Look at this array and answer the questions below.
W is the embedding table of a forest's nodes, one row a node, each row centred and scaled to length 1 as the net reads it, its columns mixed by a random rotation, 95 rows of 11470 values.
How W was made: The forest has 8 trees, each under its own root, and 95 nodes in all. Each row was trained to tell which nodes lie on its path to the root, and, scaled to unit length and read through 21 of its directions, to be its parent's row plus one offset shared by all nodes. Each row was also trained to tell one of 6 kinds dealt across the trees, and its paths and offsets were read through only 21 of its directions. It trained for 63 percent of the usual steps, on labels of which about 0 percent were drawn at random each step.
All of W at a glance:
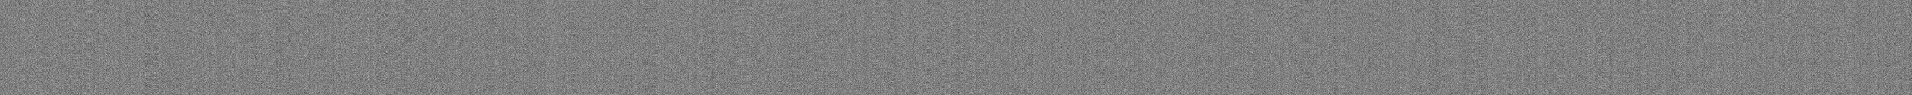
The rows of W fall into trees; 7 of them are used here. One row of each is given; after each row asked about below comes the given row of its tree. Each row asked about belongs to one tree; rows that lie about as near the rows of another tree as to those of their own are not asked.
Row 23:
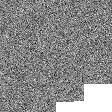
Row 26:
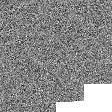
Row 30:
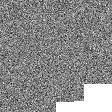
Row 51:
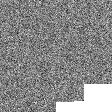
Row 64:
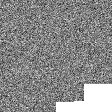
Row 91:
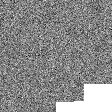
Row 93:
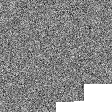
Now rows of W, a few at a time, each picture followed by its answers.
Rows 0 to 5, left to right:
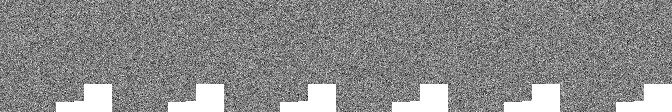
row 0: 51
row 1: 23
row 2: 64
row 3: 23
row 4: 26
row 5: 91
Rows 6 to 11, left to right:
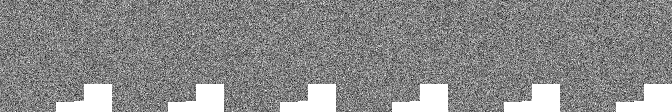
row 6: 30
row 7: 93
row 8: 30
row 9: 23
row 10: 91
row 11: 51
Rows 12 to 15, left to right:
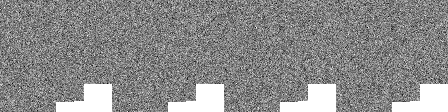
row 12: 51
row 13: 23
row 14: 26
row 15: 26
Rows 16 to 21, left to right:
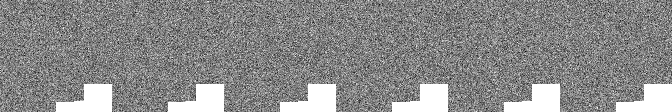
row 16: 30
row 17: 93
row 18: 51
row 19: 30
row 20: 26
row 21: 30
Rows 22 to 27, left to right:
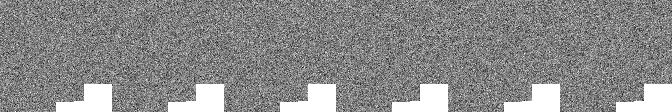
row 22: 23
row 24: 51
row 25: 93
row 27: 64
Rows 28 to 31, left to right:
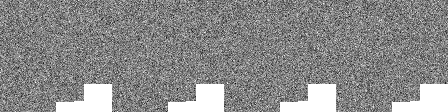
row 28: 23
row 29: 64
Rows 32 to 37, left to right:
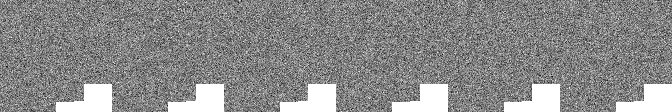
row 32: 51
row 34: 91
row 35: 64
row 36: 93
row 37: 93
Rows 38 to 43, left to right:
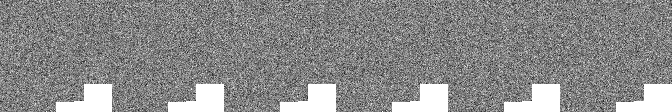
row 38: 23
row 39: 51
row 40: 93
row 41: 23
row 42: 51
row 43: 30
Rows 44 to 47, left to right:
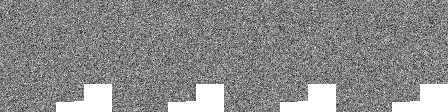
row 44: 26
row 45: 93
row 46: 26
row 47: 26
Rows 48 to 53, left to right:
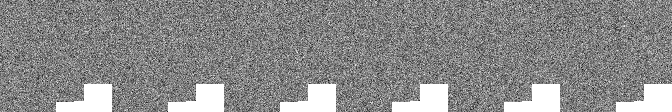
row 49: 23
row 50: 26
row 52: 23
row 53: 26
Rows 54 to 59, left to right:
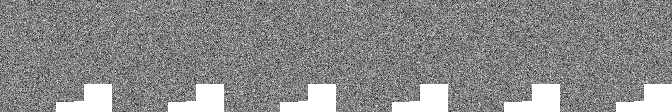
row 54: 30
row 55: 23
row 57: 93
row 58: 64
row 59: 30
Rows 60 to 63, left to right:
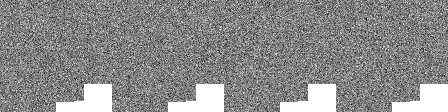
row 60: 30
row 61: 51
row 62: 64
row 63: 30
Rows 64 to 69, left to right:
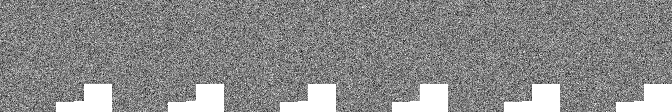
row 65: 26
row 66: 26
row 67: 91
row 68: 93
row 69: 23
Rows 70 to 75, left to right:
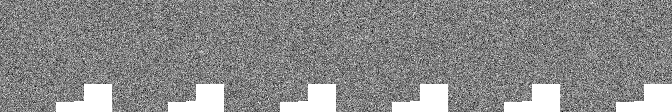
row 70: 23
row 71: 26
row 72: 51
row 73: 51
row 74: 23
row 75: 64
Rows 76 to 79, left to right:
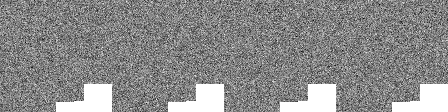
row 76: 30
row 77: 51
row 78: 30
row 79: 30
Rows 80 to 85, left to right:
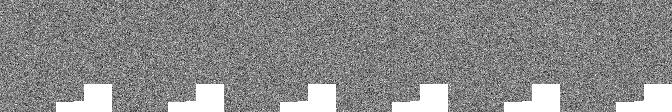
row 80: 64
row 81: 91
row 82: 23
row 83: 26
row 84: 51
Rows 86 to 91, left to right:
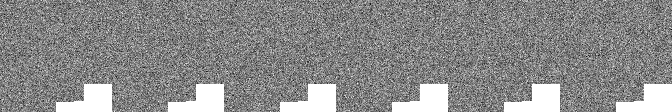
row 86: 30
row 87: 30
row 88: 23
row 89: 26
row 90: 93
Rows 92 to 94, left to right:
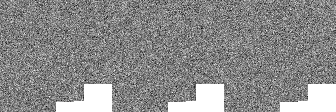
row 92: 93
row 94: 30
